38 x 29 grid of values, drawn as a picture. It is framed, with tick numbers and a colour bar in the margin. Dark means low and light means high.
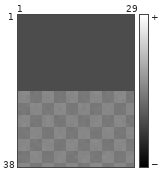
The table splits into 2 rows of 1 panel. Panel 1,1: low, flat. Panel 2,1: middling, checkered, faint in contrast.
